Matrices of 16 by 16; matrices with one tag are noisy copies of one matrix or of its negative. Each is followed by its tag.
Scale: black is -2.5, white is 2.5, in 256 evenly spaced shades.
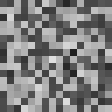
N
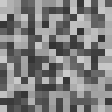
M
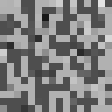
M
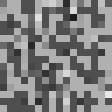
M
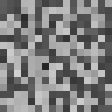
M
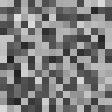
N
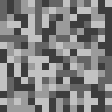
M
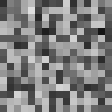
M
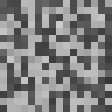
M
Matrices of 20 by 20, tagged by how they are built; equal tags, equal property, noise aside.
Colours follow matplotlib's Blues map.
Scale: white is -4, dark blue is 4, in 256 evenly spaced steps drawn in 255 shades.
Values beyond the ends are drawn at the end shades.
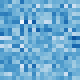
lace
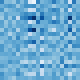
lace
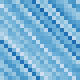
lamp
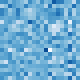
lace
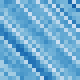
lamp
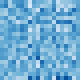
lace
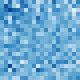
lace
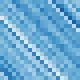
lamp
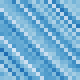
lamp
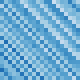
lamp
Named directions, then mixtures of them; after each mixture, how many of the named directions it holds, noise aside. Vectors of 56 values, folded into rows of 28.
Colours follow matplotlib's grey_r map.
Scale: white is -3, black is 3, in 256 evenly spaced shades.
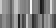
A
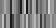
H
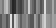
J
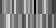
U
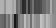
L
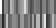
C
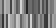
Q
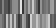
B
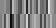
one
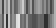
three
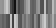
one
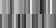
one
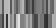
two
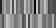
one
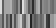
two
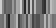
three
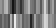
two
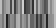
three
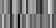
two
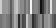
one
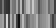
two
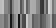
two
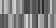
three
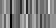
one
